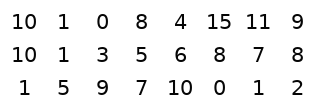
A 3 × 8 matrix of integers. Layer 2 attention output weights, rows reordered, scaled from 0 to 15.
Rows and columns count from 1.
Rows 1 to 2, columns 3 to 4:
0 8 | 3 5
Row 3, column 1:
1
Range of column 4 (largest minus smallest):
3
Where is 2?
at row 3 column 8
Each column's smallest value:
1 1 0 5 4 0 1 2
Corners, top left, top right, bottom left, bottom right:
10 9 1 2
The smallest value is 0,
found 2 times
